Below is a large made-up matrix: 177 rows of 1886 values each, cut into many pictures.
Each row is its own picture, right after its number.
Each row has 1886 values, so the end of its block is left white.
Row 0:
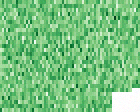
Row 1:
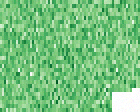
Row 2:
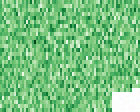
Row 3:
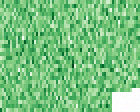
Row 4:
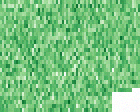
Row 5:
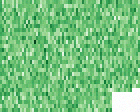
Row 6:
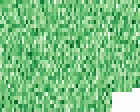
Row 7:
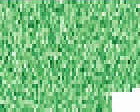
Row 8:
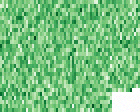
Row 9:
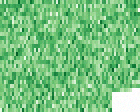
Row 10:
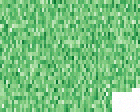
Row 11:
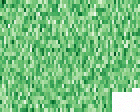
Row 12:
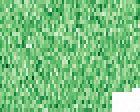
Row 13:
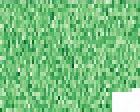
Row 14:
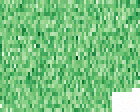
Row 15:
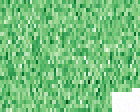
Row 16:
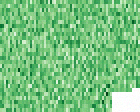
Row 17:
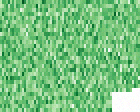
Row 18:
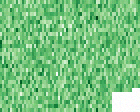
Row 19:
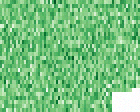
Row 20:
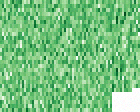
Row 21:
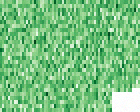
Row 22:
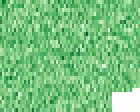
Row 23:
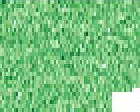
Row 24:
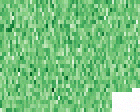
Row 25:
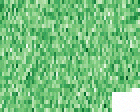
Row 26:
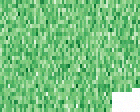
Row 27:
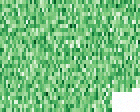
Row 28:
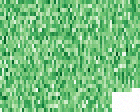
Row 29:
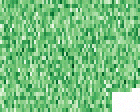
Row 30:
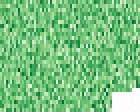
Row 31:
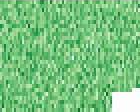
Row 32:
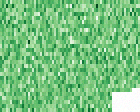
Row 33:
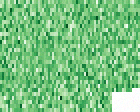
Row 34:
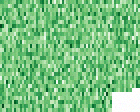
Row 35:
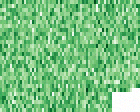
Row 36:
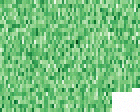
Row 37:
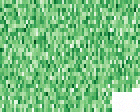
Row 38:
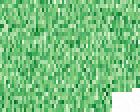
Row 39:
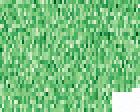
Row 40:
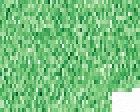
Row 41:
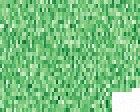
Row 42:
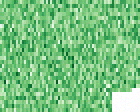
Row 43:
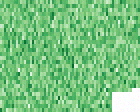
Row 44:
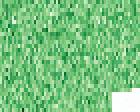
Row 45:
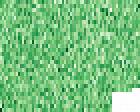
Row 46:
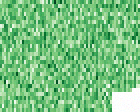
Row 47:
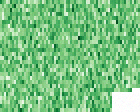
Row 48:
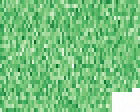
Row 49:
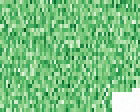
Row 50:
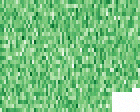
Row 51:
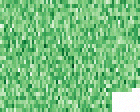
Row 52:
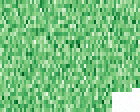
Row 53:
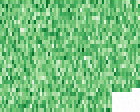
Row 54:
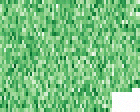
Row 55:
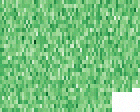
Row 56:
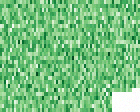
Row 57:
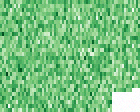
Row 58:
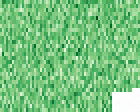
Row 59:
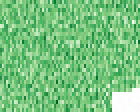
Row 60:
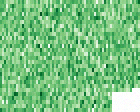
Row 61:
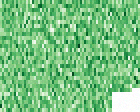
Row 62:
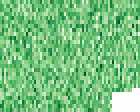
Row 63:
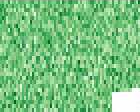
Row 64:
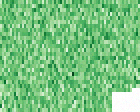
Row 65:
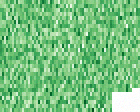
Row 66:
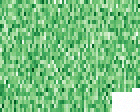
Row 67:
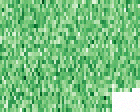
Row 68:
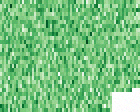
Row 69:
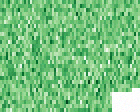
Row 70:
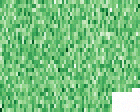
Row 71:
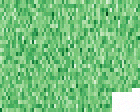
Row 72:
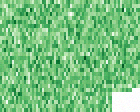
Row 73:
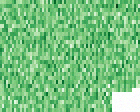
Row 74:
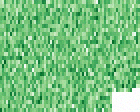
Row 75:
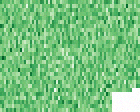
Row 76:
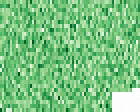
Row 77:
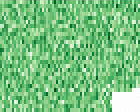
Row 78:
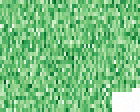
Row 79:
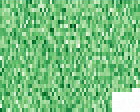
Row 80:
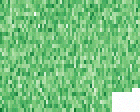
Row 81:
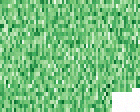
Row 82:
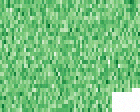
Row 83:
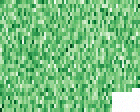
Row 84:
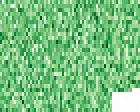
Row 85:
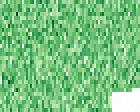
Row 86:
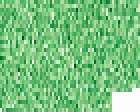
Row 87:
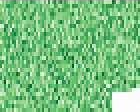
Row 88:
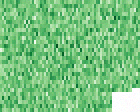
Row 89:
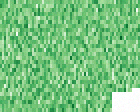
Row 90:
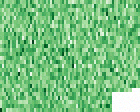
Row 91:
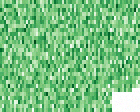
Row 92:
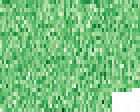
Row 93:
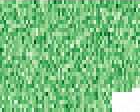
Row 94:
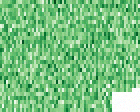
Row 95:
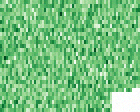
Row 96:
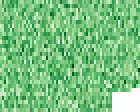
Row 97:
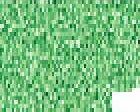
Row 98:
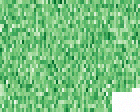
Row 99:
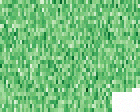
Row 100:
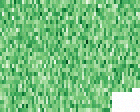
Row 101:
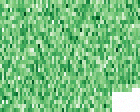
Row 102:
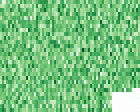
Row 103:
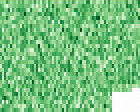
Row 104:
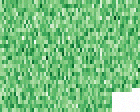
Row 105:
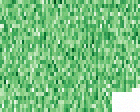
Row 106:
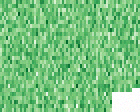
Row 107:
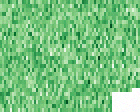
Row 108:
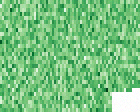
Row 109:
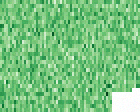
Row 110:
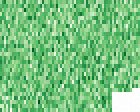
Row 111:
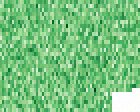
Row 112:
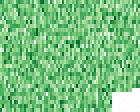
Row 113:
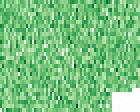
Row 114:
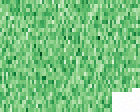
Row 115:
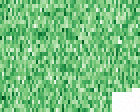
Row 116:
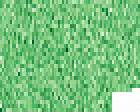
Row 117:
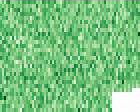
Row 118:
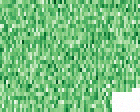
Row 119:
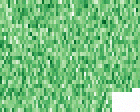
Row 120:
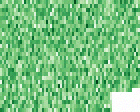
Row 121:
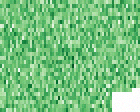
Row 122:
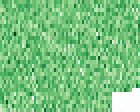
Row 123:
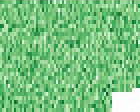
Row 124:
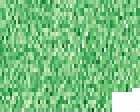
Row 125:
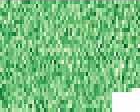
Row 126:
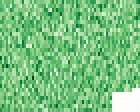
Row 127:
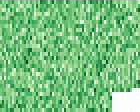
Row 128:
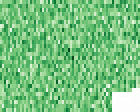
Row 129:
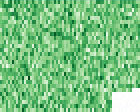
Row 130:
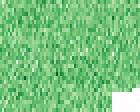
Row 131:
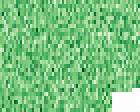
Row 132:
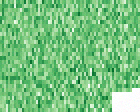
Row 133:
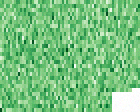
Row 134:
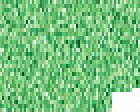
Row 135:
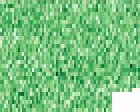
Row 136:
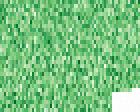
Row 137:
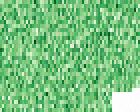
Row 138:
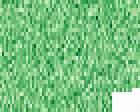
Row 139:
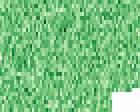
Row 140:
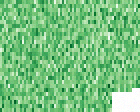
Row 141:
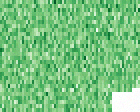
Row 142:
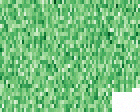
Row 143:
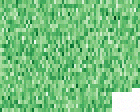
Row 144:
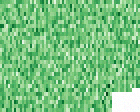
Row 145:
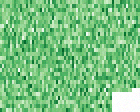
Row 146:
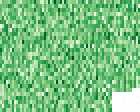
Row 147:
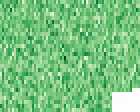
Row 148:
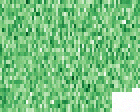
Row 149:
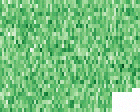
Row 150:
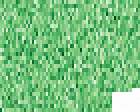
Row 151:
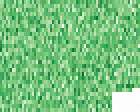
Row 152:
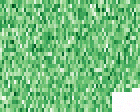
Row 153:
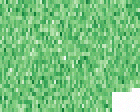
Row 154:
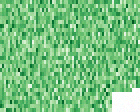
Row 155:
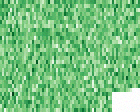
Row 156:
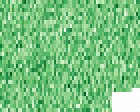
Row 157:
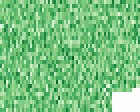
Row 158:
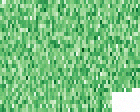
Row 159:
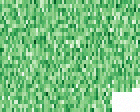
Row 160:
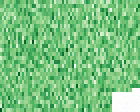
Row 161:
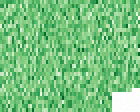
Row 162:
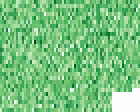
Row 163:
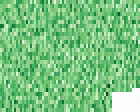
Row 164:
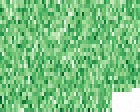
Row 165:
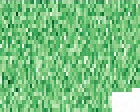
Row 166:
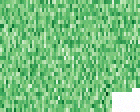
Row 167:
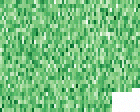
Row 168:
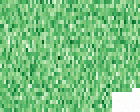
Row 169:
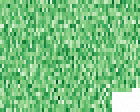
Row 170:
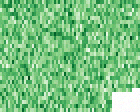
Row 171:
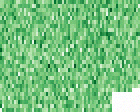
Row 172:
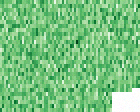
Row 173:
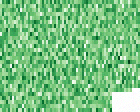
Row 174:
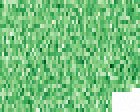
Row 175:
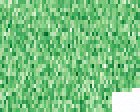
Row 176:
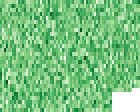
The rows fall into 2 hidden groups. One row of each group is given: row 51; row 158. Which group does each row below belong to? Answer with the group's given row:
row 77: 51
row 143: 51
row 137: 51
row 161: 158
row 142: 51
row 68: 158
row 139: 158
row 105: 51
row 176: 158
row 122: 158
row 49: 51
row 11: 158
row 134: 51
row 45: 51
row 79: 51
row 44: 158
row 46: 51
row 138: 158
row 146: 51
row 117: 158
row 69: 158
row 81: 51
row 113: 51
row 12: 158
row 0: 51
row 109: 51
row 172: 51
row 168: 51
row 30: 51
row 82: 158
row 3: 51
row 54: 158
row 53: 158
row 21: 51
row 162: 51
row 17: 158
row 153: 158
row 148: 158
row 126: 158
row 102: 158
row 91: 51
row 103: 158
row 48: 51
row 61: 51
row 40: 158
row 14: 158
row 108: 158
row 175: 158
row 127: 158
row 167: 51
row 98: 51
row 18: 158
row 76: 51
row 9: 158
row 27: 51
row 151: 158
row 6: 51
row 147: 158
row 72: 158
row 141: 51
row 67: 158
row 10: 51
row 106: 51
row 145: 51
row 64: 51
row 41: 51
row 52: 51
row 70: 51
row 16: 51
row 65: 158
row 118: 51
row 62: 158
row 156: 158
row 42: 51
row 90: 51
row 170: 158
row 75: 51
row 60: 158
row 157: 51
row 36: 51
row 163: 51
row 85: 158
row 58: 158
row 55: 51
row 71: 51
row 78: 51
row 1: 51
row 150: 51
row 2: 51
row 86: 51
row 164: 158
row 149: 158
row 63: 158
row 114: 158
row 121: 51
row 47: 158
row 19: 51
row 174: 158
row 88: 51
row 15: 158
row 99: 51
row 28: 158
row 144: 51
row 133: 51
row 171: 51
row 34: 51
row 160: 51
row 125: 158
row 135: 158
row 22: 158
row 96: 51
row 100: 158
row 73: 51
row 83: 51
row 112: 51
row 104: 51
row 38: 51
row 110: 158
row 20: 158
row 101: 158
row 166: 51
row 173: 158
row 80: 158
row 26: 51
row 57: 158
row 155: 158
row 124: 158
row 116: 51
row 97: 51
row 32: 158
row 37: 51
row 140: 51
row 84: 158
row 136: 158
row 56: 51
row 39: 51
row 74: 158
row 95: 158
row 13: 51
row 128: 51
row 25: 158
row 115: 158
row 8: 158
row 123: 51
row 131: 51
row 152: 158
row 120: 158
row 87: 51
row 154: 51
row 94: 51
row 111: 158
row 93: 51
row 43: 51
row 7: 158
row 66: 51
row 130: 158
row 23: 158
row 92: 158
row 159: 51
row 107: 158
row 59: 51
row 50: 51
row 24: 51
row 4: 158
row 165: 158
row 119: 158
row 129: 158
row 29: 51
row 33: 158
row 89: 158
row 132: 158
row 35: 158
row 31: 51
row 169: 51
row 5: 51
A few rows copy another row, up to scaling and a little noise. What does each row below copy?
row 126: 12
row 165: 85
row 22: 23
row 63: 136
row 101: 103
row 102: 158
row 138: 58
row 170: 129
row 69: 15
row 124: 65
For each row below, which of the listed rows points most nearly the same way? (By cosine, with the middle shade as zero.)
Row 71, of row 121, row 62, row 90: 90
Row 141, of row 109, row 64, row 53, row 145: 64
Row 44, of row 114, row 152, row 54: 54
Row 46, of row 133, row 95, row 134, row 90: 90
